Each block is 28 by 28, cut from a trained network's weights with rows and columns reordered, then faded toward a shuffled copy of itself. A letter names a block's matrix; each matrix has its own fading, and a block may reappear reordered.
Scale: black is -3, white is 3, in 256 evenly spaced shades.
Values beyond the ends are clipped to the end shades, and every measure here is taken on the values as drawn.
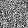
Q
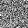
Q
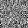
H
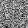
Q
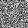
Q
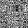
H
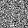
Q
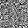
H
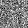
Q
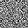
H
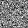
Q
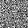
Q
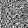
H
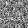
H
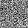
Q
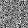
H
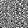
H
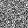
H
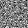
Q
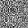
H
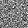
H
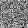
Q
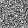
Q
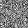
Q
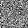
Q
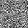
H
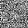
H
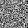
H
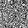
H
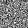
Q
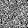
Q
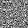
Q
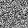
Q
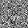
H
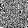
Q
